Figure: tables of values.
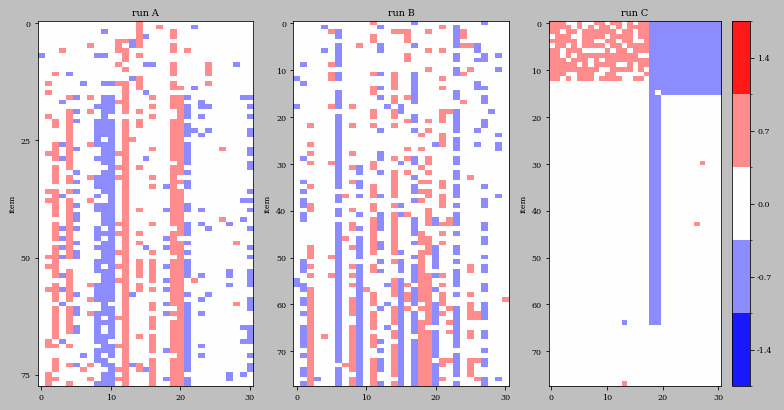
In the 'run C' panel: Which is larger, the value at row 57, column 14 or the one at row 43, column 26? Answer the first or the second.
the second
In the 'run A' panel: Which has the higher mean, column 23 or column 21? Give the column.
23
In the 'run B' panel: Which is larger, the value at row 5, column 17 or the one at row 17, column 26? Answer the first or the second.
the second
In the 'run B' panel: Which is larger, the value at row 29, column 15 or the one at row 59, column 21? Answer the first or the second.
the second
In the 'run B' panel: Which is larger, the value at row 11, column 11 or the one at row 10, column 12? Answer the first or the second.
the first
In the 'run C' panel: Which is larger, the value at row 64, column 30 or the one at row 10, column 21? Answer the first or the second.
the first
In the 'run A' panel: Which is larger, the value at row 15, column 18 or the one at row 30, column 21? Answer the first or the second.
the first
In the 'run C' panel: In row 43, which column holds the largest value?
26
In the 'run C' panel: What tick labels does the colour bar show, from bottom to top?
-1.4, -0.7, 0.0, 0.7, 1.4
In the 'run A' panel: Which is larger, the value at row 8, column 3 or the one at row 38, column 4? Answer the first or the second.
the second
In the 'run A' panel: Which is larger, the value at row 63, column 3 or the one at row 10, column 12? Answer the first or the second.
the second
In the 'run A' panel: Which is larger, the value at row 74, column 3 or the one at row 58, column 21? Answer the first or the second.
the first
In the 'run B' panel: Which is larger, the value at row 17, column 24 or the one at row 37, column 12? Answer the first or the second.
the first
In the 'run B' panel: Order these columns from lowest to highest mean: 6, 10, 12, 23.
6, 23, 12, 10
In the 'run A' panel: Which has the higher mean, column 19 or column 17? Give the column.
19
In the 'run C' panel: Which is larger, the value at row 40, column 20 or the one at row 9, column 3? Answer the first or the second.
the second
